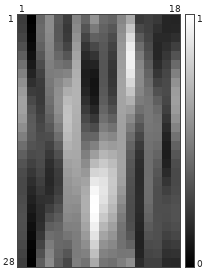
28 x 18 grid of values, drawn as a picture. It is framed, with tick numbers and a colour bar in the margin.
Slope: none. Average level on the scale: 40%. Ninth with the highest average: bottom middle. Grain: streaks running down. Calmest part: bottom right.
